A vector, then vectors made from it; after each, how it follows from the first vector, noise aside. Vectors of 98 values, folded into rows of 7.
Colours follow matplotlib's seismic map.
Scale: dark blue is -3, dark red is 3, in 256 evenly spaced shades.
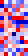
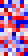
copied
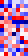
copied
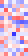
shrunk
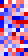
negated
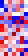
sign-scrambled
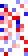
partly zeroed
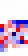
partly zeroed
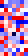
copied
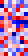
copied
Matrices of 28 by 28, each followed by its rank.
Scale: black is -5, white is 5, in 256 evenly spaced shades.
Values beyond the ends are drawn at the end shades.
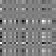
one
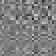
three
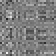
three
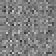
five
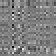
three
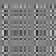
one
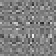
three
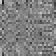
five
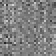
five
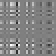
one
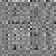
three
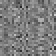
five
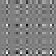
one
